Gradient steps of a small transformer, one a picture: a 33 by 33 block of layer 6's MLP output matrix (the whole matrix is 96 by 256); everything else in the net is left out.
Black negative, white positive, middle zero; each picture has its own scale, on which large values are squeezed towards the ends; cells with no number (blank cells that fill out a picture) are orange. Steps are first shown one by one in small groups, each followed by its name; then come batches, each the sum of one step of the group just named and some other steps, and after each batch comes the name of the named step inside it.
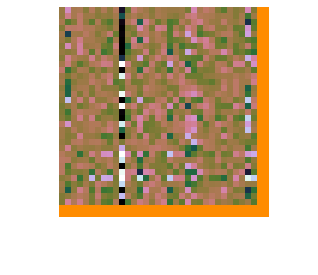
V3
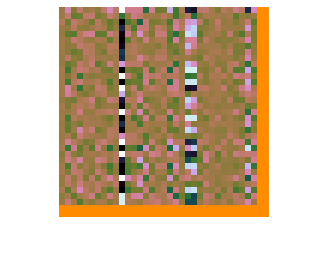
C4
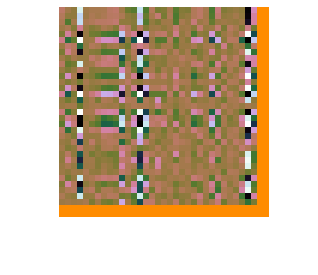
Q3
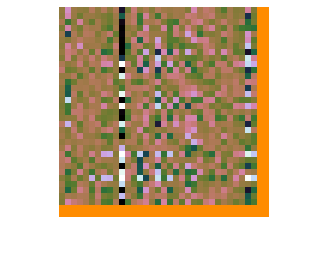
V3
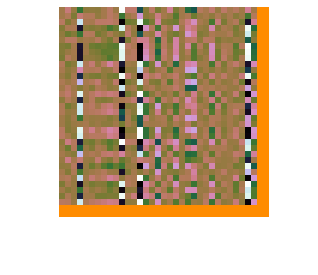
C4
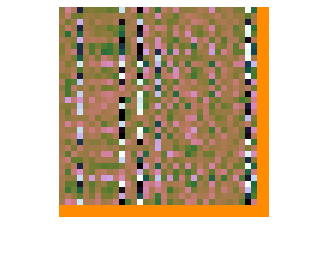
V3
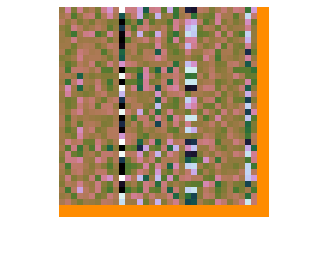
C4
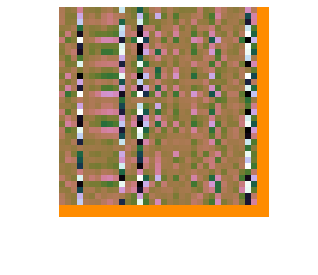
Q3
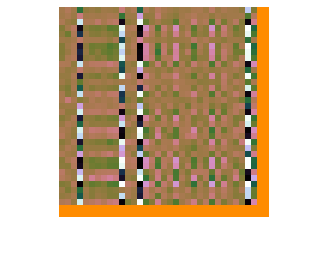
V3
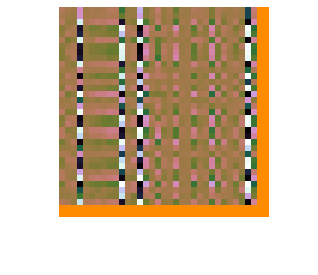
Q3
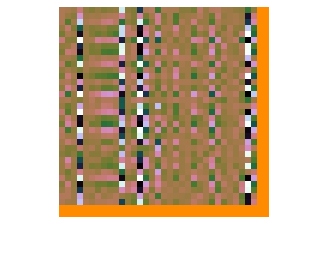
Q3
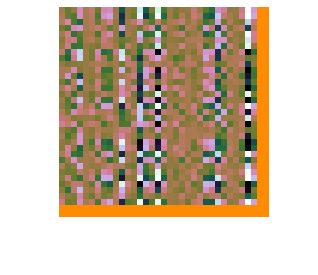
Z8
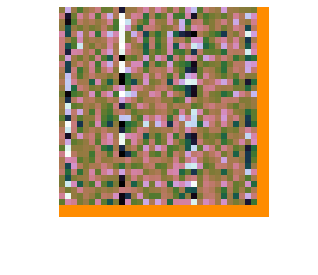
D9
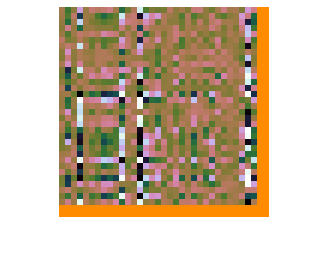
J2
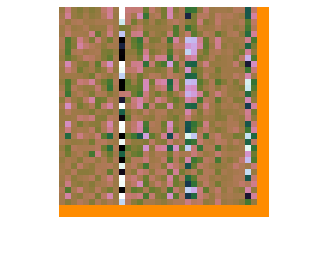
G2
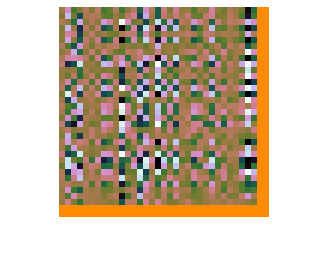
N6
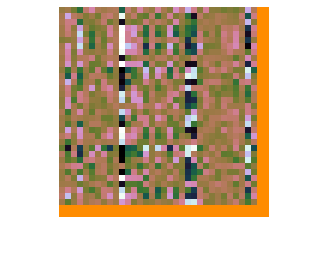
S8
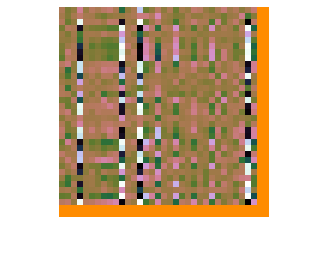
J2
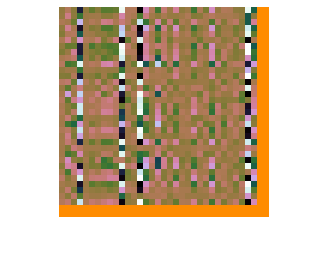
N6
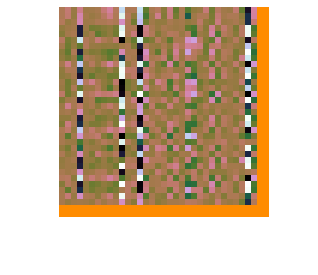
G2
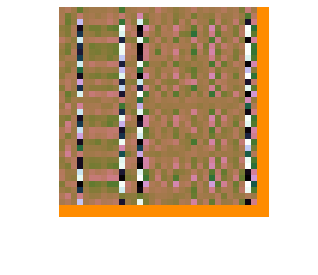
D9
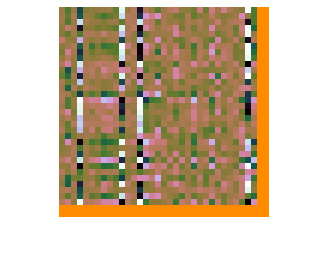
J2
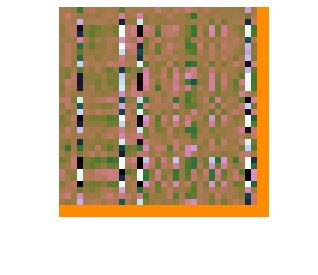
S8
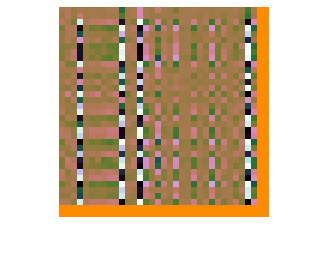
N6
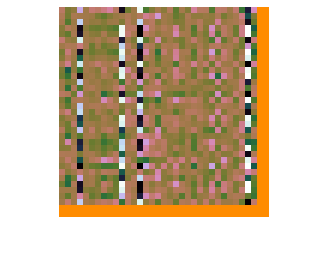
J2
